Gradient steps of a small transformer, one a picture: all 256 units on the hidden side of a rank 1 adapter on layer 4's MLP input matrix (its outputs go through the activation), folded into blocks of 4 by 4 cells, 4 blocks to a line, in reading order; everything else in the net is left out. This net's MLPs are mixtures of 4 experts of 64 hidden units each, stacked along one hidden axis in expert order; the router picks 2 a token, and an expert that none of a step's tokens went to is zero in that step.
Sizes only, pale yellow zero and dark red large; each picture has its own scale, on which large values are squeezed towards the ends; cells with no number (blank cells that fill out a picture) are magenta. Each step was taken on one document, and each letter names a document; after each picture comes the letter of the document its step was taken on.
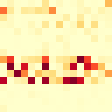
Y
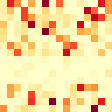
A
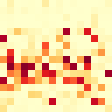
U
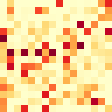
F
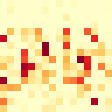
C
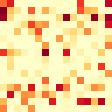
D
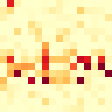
Y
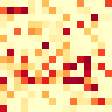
U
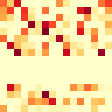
A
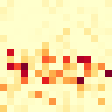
U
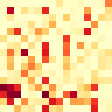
F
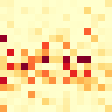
U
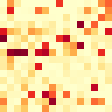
F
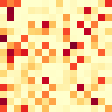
F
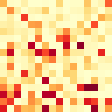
F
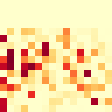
C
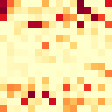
D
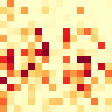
C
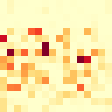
C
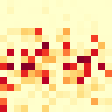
C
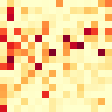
F
